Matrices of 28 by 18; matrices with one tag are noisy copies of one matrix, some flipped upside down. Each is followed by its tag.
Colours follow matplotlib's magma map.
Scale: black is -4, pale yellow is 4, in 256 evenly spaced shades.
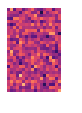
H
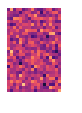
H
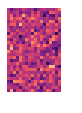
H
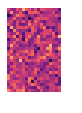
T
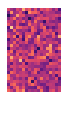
T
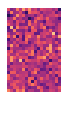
T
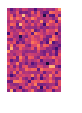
H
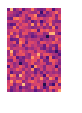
H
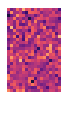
T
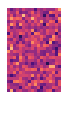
H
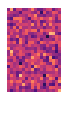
H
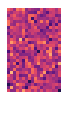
T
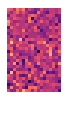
T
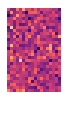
T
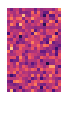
H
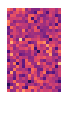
T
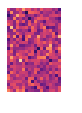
T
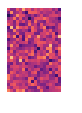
T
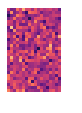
T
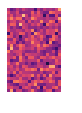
H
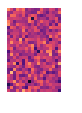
T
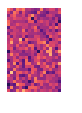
T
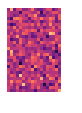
H
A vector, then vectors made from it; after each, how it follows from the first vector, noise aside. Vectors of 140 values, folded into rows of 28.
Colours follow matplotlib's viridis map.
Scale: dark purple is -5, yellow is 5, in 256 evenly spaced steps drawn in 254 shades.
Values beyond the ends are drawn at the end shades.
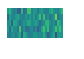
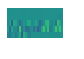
partly zeroed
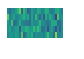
negated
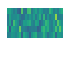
copied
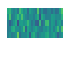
wrapped around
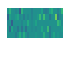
partly zeroed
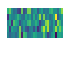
scaled up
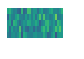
copied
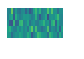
wrapped around
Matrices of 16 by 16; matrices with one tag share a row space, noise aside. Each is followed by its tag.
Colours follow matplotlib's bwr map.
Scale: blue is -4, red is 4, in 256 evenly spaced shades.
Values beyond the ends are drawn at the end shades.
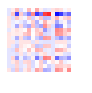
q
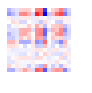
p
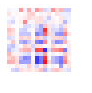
p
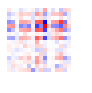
p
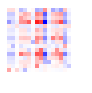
p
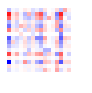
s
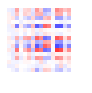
q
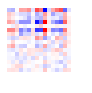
p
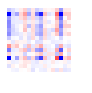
s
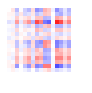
q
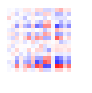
q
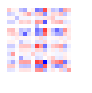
p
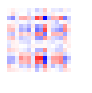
p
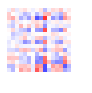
p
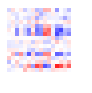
q
